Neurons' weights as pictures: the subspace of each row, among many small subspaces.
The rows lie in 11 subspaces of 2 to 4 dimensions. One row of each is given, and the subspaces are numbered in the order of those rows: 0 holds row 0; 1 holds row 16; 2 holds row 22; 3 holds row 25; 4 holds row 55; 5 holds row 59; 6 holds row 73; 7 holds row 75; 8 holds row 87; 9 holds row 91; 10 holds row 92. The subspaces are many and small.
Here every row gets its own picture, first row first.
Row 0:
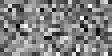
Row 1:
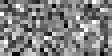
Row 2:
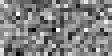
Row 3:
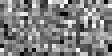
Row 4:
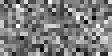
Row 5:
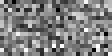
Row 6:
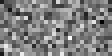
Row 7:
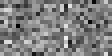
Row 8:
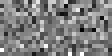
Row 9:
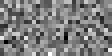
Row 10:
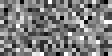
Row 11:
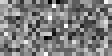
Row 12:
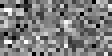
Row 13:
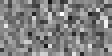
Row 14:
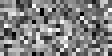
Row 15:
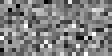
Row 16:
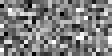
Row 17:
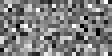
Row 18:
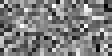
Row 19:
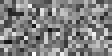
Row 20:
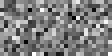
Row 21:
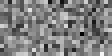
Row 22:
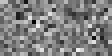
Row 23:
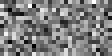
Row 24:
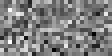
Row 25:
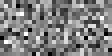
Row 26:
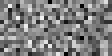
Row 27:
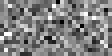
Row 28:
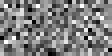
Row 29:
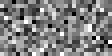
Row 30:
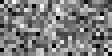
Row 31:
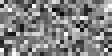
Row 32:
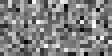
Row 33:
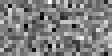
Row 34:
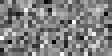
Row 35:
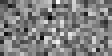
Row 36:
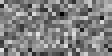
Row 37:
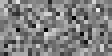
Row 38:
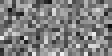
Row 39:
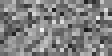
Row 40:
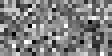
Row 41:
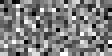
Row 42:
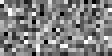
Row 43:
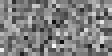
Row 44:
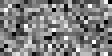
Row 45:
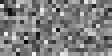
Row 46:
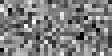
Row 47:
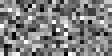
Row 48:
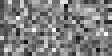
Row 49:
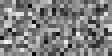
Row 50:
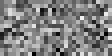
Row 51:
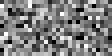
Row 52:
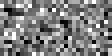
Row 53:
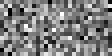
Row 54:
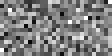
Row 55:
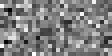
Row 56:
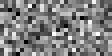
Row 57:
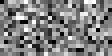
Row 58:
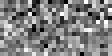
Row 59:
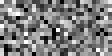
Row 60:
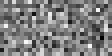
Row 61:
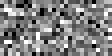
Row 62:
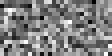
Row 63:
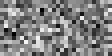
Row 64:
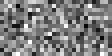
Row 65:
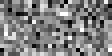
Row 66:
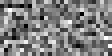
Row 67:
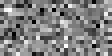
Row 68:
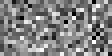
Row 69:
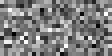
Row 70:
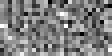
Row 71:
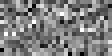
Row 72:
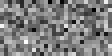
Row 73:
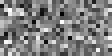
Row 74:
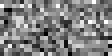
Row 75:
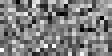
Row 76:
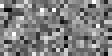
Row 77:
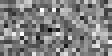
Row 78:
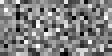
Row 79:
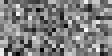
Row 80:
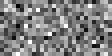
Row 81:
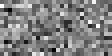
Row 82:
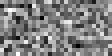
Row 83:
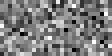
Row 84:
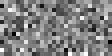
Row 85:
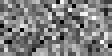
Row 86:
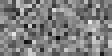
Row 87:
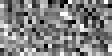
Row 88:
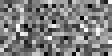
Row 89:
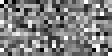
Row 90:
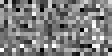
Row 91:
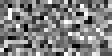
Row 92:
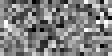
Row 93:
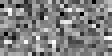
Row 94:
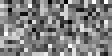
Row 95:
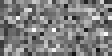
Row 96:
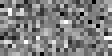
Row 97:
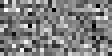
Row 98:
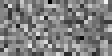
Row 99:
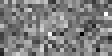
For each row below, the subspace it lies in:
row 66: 9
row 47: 8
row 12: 4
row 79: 5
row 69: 0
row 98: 9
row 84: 7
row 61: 6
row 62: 9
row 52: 6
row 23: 1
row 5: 7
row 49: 3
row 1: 5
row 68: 2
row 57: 2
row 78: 2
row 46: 1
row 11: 5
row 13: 10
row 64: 1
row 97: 7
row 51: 1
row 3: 8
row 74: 9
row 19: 3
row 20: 2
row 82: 9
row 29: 2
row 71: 7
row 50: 3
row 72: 8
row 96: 4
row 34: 3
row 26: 9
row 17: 0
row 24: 3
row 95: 5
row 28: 3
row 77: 0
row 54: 1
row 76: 6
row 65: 8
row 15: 3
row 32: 7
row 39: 10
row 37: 2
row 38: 3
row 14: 0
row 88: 0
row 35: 5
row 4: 2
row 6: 5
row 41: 2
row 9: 3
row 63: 0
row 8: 7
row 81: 4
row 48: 5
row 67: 6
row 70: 8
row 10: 9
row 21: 8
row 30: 7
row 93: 4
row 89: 7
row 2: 5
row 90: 7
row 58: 10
